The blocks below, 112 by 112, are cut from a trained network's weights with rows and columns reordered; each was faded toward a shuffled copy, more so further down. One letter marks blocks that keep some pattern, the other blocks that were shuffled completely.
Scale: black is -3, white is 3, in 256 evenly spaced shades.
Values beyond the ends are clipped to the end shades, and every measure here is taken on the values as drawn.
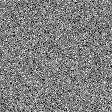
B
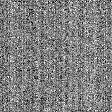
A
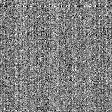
A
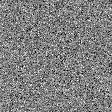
B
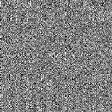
A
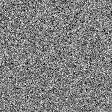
B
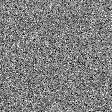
B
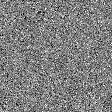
B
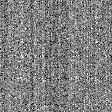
A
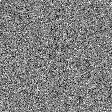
B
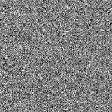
A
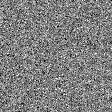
B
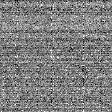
A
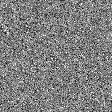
B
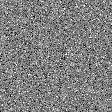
B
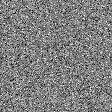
B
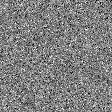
B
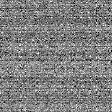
A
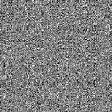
A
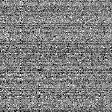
A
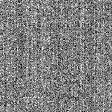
A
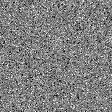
B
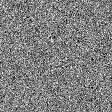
B
